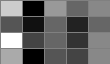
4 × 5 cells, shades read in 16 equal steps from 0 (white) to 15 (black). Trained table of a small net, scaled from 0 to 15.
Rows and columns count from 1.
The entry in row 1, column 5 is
7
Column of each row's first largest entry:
2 2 4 2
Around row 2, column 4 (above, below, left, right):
9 12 9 9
